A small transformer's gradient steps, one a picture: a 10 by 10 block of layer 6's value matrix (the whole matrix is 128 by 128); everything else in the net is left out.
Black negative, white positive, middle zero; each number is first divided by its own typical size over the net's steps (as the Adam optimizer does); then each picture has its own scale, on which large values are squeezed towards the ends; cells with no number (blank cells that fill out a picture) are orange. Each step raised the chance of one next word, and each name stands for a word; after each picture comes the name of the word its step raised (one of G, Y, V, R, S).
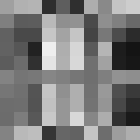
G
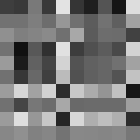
G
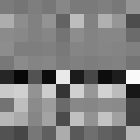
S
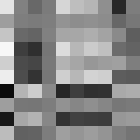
G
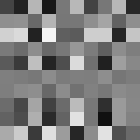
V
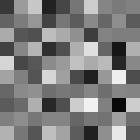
S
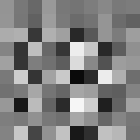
S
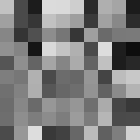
G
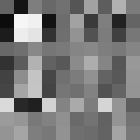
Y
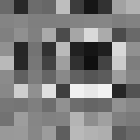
G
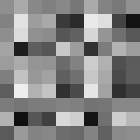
Y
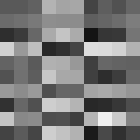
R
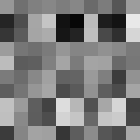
Y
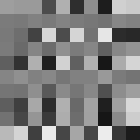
V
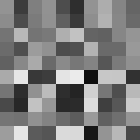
S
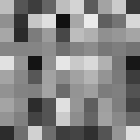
Y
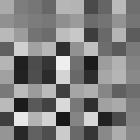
R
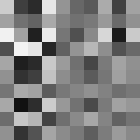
R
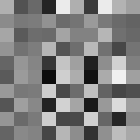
R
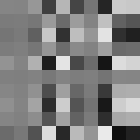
V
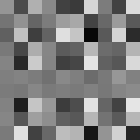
V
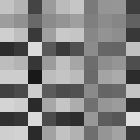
R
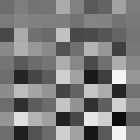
R
